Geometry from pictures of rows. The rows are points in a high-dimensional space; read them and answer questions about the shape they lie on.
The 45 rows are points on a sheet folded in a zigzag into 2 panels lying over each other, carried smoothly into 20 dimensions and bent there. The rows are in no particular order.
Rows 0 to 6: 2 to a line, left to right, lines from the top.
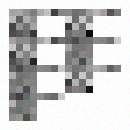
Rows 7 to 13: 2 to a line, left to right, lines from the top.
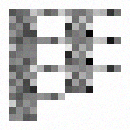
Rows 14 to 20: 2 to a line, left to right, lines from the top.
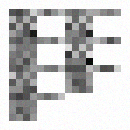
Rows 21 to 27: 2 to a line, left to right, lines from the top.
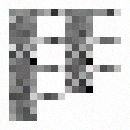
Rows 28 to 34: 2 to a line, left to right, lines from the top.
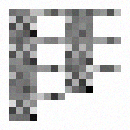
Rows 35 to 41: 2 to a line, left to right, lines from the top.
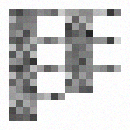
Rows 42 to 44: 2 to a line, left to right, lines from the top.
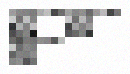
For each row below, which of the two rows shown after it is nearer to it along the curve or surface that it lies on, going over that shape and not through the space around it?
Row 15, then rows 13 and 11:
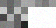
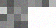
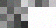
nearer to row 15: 13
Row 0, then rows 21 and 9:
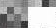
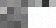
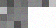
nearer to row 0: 21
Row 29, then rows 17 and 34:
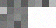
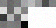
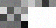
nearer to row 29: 17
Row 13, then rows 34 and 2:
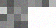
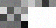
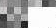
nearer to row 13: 2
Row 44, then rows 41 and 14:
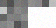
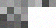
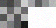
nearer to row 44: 14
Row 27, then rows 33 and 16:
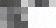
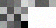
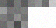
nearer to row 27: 33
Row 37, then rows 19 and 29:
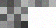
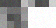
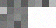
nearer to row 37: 29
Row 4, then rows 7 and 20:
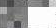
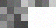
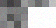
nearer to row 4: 20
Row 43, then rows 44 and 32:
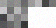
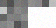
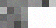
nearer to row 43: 44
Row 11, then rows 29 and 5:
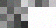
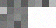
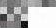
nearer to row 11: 5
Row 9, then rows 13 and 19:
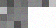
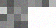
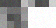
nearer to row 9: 13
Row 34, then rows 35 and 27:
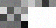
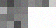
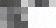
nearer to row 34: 27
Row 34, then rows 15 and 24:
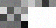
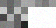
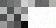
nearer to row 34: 24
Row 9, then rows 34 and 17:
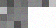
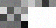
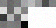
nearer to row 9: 17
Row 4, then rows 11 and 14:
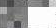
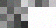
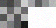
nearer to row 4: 14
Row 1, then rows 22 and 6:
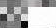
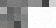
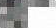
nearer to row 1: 6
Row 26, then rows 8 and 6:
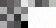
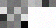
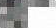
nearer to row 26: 8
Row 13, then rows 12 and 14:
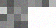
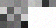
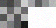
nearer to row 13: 14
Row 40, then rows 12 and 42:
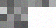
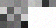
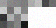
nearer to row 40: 42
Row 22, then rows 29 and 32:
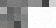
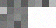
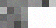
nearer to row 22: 32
